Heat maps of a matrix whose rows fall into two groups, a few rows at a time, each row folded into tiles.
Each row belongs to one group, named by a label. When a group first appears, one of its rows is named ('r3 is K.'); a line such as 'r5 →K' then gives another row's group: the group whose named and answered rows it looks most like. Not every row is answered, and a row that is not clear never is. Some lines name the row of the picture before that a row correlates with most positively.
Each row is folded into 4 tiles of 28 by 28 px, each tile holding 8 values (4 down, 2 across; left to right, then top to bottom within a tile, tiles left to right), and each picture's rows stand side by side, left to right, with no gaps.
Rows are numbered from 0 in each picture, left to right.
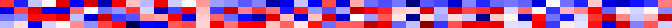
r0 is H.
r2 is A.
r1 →H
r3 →A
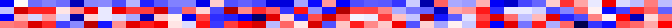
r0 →A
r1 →A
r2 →A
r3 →A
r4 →A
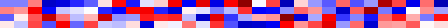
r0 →A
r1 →H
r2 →H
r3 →H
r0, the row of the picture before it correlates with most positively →4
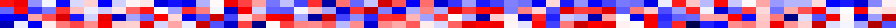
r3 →H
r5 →A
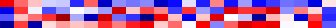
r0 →H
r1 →A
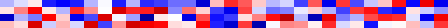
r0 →A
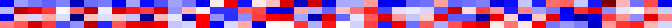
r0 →A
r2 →H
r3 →A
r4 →A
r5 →H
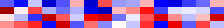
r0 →A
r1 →A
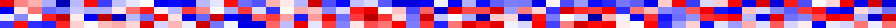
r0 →H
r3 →A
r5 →A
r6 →H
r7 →H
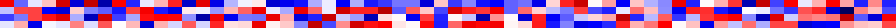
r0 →H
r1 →H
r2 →A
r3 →A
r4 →A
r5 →H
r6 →H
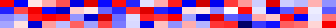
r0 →H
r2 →H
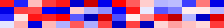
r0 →H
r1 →H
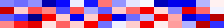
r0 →A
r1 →A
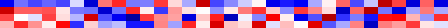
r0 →A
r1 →H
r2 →A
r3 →H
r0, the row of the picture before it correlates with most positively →0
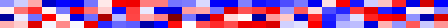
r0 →A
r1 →H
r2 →A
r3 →H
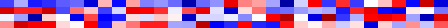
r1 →A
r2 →H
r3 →H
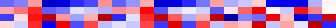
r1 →A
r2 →A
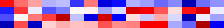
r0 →H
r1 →A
